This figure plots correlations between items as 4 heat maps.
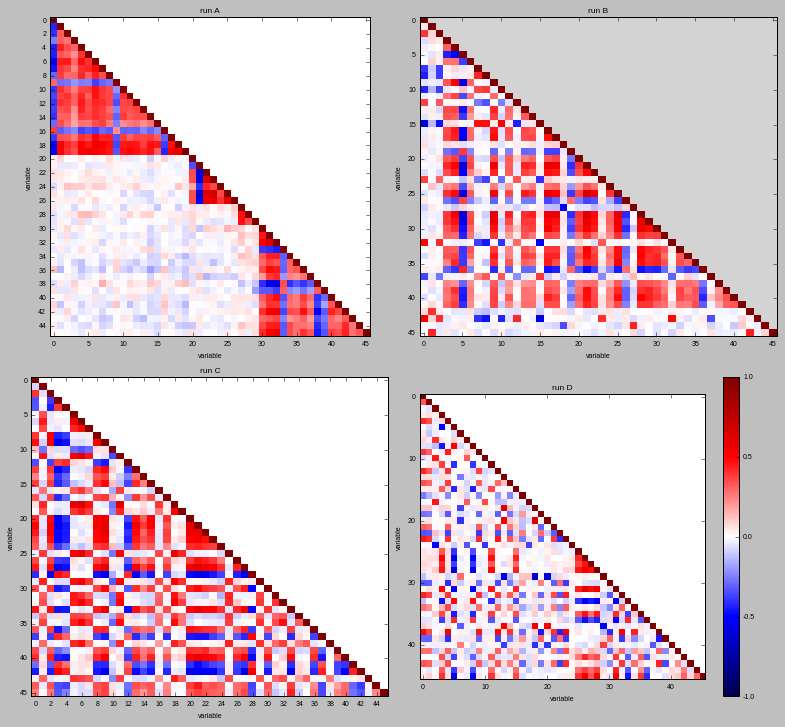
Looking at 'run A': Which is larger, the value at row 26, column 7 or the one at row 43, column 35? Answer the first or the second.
the second
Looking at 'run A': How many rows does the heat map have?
46
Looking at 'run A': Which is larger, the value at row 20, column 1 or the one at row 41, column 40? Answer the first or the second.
the second
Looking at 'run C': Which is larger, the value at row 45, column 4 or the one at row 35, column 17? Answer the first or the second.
the second
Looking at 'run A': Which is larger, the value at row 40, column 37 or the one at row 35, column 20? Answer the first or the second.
the first
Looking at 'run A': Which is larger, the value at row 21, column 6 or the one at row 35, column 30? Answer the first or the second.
the second
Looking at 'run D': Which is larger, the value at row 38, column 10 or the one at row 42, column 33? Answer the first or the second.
the first
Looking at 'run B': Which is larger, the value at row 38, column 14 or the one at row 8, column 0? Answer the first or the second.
the first
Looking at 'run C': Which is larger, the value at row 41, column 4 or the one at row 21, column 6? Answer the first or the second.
the first
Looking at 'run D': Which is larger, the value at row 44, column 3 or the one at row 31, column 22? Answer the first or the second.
the first
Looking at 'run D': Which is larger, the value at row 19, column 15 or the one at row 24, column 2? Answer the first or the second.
the first
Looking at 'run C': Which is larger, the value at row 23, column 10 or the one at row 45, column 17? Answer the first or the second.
the second
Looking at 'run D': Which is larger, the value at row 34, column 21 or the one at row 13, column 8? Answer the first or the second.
the first
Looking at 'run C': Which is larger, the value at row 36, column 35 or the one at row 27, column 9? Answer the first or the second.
the second
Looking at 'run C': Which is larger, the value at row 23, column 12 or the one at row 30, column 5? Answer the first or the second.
the second
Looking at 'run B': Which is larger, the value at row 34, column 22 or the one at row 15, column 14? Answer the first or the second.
the first
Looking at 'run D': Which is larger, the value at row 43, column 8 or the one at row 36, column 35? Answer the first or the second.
the first
